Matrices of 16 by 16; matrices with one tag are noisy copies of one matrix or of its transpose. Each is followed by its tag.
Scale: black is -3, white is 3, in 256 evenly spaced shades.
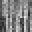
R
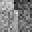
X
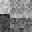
X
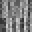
R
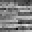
R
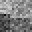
X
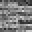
R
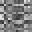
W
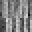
R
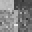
X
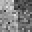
X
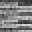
R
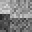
X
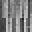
R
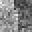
X
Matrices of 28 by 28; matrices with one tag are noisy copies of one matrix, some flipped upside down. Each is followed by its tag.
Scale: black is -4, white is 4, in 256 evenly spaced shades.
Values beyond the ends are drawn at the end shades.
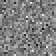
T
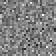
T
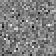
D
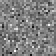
D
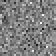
T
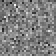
D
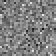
T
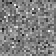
D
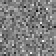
T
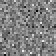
T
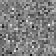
D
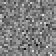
T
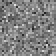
D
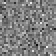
T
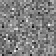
D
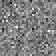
D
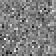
D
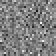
T
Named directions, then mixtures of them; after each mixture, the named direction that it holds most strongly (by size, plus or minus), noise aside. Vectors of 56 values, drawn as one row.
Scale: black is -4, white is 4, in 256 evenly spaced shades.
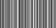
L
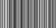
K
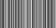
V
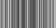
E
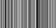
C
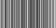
E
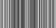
E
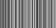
L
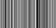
C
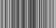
E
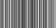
E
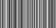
K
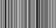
C
